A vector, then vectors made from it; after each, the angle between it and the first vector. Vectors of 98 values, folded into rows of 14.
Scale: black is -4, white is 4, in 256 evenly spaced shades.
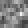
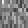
orthogonal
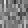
partly opposed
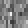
partly opposed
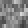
nearly parallel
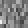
orthogonal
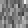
partly opposed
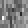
partly opposed
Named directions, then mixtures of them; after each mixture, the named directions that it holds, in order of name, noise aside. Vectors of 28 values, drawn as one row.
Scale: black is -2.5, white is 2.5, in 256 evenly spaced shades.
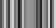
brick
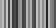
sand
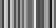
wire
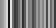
sand, wire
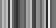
brick, sand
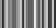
brick, wire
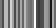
wire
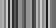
sand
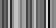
brick, sand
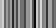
sand, wire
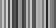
sand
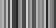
sand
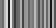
sand, wire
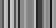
brick, wire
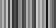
sand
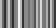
brick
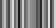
brick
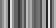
brick, sand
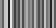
sand, wire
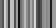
brick, wire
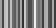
brick, wire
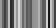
brick, sand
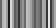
brick, sand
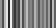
sand, wire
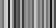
sand, wire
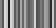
wire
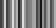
brick, sand
